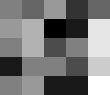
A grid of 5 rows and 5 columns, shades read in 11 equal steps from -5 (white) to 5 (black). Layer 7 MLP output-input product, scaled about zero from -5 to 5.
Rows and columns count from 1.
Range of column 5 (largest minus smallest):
6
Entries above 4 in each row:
0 1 0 0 0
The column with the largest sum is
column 4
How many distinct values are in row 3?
4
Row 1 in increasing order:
-1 0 1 1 3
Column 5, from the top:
1 -4 -4 -3 -5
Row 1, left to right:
0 1 -1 3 1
